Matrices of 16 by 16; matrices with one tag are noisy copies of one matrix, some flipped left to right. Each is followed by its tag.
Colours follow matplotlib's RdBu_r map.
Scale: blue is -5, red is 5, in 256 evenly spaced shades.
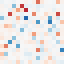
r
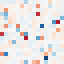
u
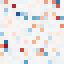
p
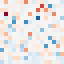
r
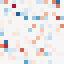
p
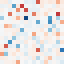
r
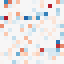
p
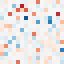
r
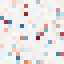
u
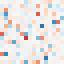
u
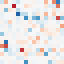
p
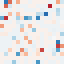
p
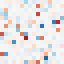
u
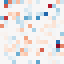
p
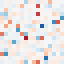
u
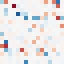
p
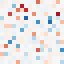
r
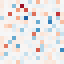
r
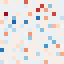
r
